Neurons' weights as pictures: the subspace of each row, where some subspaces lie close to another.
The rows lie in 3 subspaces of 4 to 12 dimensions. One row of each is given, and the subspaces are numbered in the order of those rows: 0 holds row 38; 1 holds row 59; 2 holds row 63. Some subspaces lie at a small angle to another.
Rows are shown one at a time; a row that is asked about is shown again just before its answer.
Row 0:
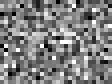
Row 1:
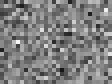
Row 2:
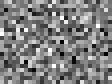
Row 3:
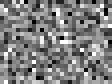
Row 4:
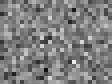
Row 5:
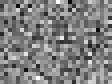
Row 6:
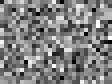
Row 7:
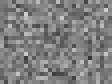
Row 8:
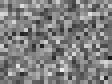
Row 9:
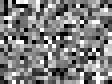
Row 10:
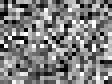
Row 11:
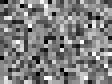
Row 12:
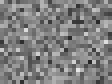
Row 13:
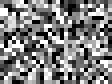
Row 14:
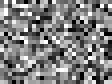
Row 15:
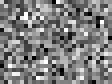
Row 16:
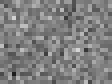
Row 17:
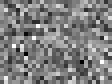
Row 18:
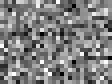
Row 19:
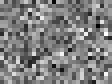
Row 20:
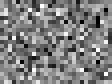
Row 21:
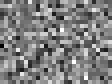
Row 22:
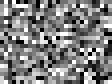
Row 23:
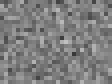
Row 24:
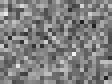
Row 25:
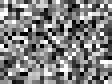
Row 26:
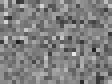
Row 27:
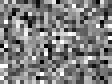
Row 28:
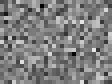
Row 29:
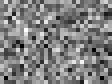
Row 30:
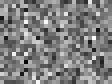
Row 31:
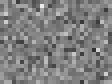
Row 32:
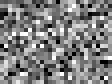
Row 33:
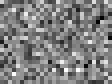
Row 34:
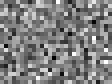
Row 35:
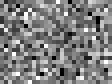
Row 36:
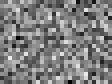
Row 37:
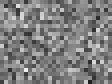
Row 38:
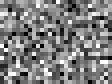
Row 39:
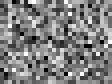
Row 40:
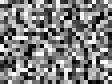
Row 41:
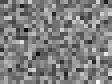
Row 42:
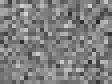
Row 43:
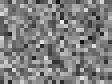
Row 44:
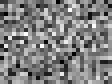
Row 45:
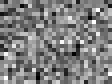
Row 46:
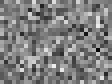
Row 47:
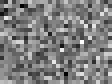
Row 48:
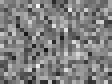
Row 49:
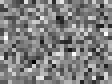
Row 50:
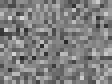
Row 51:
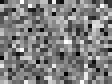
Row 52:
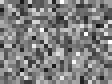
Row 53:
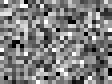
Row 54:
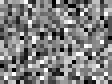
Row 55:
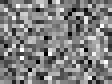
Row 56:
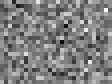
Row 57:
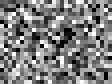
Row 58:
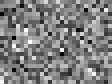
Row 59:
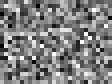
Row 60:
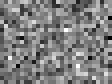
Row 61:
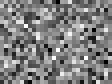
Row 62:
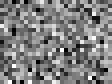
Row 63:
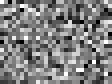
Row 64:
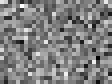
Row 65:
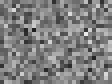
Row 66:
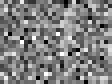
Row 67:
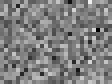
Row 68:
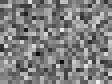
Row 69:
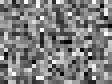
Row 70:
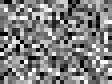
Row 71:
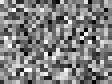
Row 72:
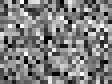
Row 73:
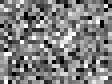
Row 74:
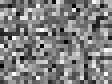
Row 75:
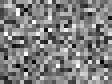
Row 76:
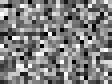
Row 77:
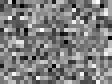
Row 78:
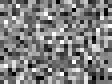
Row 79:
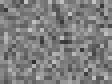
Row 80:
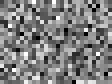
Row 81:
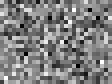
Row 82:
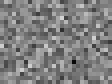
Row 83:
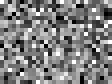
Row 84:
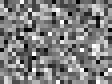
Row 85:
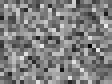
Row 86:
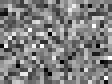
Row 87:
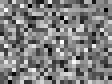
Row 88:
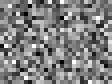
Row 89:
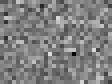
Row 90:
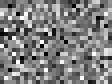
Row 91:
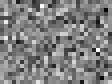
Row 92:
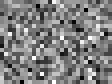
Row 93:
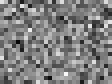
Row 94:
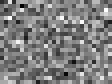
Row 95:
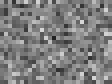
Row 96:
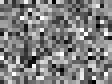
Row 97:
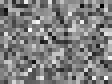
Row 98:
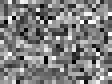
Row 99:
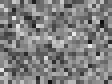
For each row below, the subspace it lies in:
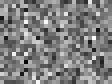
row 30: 1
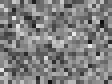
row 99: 1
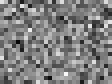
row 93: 2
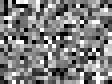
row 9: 0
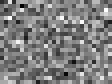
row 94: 2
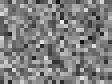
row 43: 1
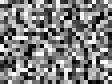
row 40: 2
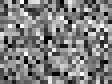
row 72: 1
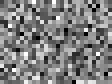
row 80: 1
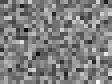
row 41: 2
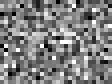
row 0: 1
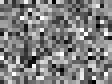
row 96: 0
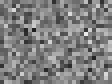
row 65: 1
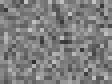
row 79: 0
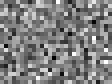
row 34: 1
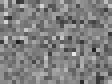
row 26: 0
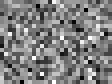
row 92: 1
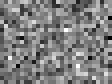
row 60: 1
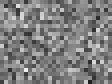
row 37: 1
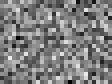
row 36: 1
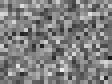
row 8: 0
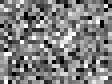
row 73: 1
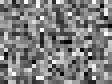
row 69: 0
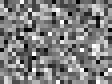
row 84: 0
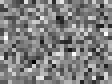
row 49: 0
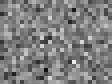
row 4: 1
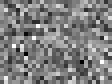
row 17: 1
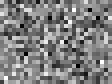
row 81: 1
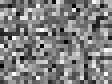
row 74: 2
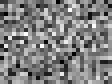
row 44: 0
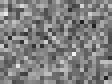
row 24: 0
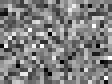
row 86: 0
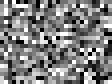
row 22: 0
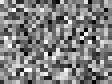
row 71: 1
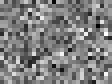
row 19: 0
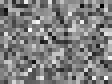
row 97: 0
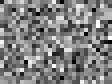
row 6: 2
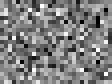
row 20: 0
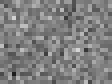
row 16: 1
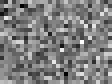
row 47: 2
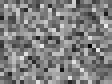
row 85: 1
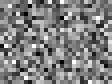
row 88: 2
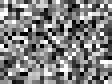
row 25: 0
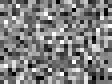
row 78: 1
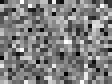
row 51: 2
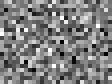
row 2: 2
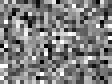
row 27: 1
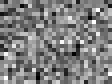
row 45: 1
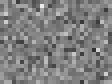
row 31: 0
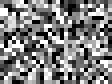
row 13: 0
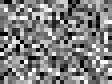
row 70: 1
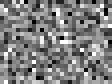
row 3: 0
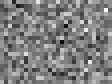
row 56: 1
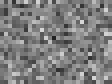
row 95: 0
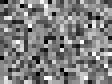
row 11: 2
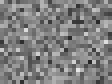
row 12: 2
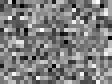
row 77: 2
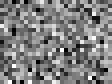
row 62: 1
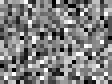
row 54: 1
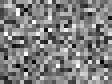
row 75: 1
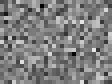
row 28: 0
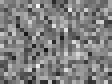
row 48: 1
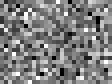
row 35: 1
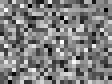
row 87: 2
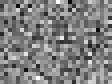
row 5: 1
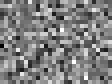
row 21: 2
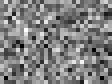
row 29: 1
